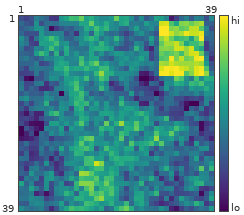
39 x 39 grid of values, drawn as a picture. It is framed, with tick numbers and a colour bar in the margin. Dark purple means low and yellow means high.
The ninth with the highest average is the top right. The texture is blotchy. An odd patch, higher than its surroundings, sits in the top right. The halves do not mirror each other.
